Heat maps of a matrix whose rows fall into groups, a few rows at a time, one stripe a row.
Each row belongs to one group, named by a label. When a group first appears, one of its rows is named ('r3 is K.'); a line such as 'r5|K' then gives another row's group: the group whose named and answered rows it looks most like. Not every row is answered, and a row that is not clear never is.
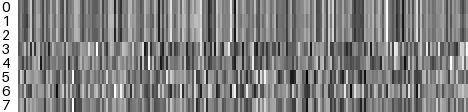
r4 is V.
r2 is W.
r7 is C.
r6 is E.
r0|W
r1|W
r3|V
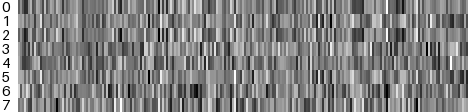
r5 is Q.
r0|W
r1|Q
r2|W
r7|E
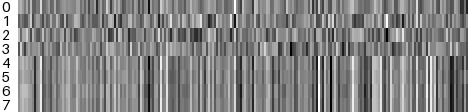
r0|Q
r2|E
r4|Q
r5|Q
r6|Q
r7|Q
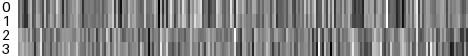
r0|W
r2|Q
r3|Q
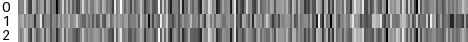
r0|E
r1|Q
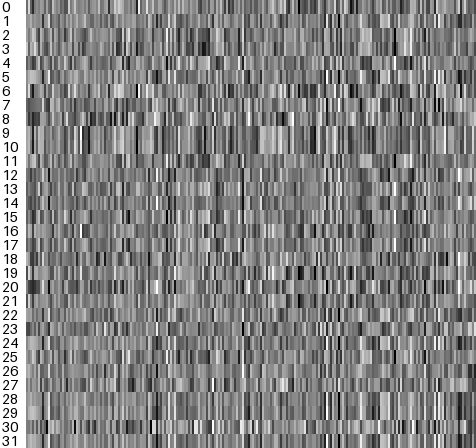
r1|Q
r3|E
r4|W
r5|Q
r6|C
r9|C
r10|C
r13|W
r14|V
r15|W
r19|C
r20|V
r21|C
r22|Q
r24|Q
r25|E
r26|Q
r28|Q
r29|Q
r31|Q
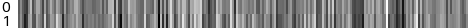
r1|W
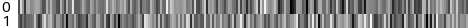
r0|C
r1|V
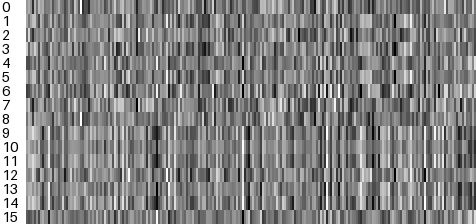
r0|C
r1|E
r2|C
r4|V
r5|E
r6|V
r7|C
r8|C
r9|Q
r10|Q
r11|Q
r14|Q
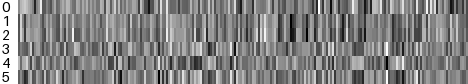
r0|Q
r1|C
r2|C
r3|W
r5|W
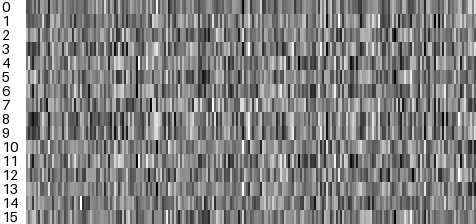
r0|V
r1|V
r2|E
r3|V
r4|C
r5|E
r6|C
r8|V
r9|V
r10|Q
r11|C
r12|V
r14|C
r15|E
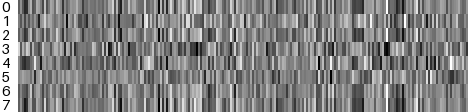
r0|W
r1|V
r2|W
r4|V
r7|W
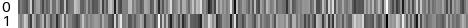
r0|W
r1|E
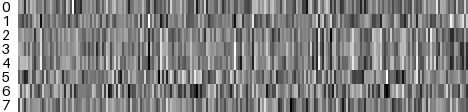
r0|C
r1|V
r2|Q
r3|Q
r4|Q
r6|E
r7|C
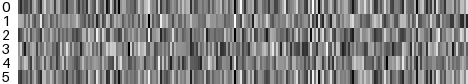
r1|Q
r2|V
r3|C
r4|E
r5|V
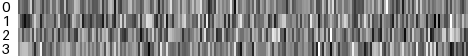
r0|W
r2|V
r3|Q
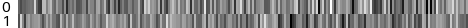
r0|V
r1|C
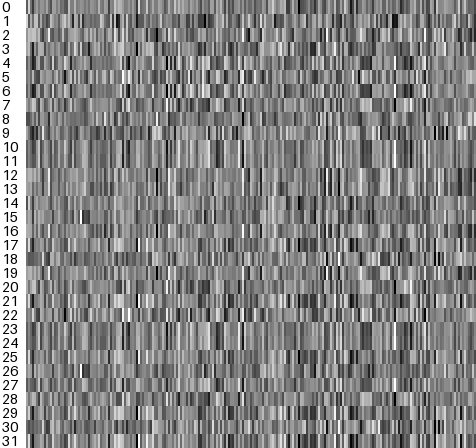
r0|C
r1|E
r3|C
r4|W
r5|E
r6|W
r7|E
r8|V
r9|V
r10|W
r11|W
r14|C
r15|C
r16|Q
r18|V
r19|Q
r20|E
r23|W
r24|W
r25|C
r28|E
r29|C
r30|V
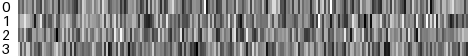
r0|V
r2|E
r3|E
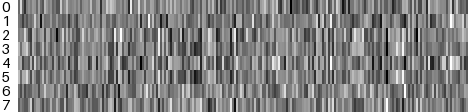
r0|C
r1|V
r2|E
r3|E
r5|E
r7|W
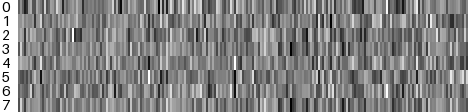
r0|W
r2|C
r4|Q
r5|V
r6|W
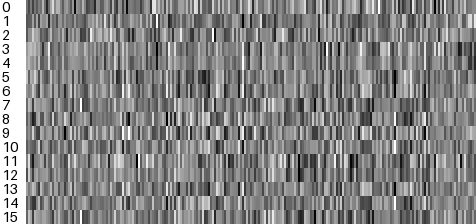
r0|V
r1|V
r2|V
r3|Q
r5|E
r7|C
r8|W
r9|E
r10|W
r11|C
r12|C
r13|E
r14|W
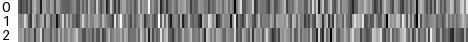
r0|V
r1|E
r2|Q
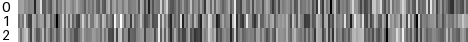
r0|Q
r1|E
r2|E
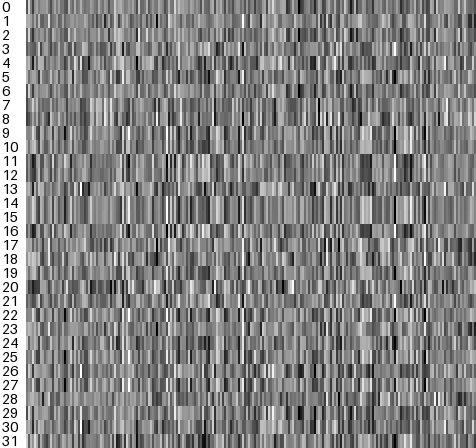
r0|C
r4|C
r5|E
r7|V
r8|V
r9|E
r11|W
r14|E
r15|E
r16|W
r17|Q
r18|Q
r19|E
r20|V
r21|W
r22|E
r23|Q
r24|E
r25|E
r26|C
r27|E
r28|Q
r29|C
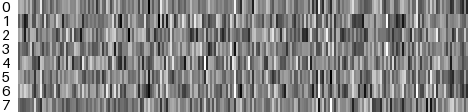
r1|W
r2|C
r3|W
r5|Q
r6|Q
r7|V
